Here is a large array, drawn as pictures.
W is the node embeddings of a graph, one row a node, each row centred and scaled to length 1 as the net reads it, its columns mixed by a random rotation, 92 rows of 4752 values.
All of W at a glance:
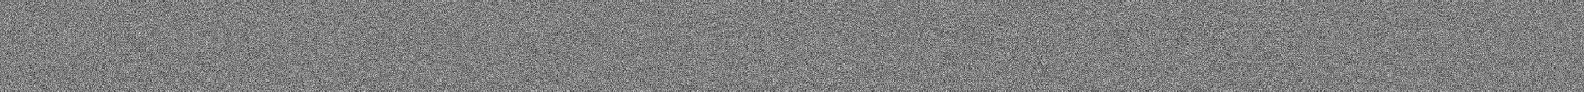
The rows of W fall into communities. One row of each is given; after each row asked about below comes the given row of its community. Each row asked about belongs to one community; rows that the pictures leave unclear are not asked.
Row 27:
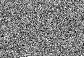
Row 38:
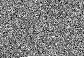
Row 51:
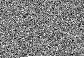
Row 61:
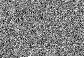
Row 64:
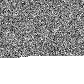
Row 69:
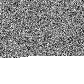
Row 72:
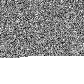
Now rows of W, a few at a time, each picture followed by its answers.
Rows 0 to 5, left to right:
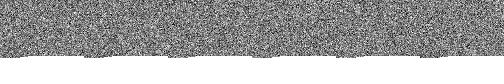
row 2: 72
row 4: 72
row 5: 61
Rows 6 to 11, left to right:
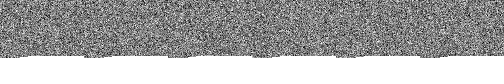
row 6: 69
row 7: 51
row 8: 64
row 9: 64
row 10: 72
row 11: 51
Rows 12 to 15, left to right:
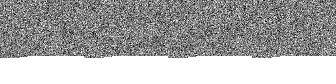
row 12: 38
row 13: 69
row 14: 27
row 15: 72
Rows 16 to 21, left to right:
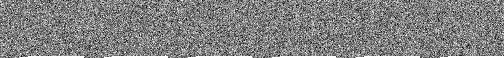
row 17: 27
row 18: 61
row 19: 61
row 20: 72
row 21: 61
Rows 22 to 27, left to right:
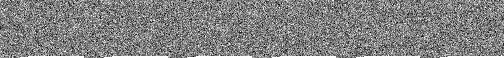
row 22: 69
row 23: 69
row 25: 72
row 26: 51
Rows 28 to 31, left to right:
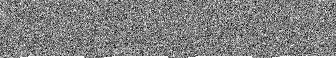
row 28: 69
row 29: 61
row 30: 27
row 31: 64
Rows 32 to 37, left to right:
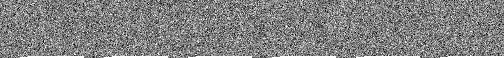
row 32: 38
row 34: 27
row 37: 51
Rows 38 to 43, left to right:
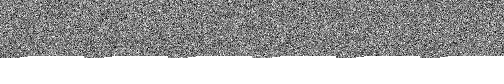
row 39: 61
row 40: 72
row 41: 69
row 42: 51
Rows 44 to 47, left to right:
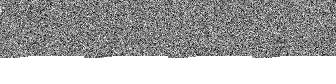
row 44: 69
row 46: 51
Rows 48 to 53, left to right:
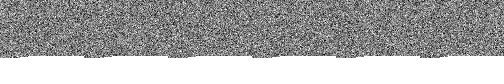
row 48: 69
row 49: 51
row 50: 27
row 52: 64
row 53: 38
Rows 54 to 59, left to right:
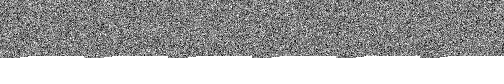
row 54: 27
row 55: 69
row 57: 38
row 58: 64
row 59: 27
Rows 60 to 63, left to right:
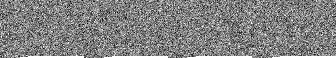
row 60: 51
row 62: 38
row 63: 64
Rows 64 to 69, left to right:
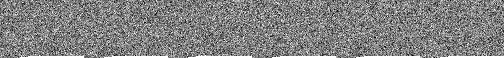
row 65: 51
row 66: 64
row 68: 51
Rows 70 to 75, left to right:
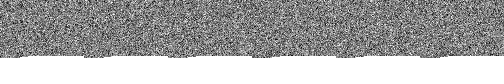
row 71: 72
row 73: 61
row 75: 51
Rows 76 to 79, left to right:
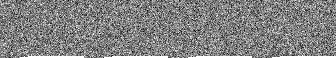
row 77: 27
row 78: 72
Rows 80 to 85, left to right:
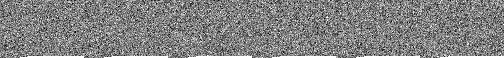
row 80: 27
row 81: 51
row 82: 64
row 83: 72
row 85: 69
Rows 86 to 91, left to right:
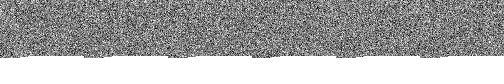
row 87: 72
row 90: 27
